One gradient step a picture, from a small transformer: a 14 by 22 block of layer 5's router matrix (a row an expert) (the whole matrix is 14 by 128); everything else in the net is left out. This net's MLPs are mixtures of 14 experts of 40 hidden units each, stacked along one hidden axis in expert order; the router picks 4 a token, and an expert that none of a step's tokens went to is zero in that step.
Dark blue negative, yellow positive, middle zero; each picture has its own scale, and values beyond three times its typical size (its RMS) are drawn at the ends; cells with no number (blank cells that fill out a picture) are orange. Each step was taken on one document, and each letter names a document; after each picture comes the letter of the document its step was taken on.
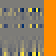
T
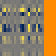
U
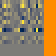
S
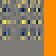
S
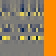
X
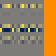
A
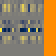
U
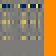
S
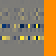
X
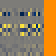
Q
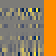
T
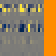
U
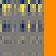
U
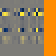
X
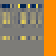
S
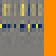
U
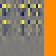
S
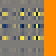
X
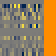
T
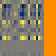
S
